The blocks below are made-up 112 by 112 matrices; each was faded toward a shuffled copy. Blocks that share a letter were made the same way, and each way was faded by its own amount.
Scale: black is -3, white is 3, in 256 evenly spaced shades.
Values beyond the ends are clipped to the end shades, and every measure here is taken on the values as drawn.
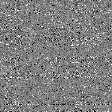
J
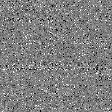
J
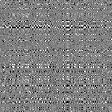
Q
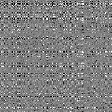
Q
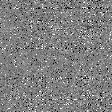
J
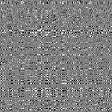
Q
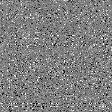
J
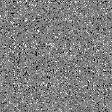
J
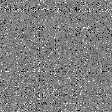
J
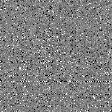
J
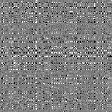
Q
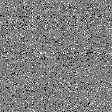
J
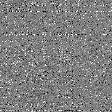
J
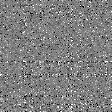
J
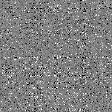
J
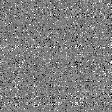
J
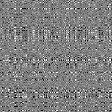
Q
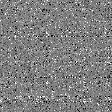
J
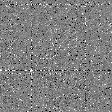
J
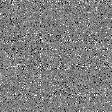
J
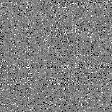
J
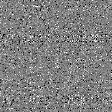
J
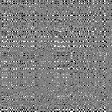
Q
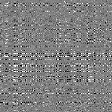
Q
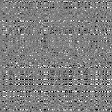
Q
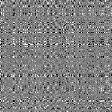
Q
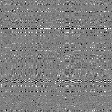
Q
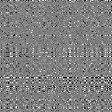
Q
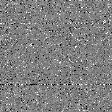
J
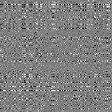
Q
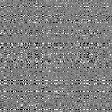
Q
